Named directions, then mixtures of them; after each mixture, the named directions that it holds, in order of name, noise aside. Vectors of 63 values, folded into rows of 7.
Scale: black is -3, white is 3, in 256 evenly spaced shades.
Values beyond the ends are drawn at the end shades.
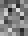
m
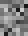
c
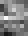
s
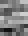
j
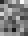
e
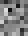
c, m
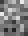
e, s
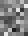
c, e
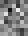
m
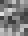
e, j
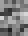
e, j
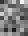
e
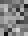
c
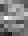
s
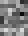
j, m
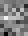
c, s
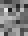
c, m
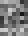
j, m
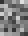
e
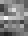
s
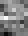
s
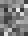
c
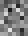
m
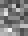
j, m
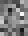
j, m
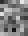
e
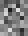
m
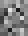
m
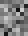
c
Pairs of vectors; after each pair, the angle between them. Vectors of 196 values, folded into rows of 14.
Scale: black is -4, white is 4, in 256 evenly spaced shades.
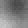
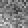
partly aligned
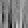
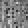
partly opposed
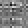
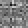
nearly parallel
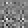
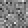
partly opposed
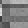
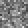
orthogonal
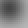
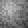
nearly opposite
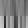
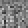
partly aligned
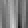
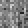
partly aligned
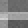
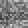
partly opposed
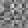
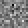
partly opposed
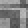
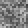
partly aligned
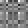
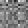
nearly parallel
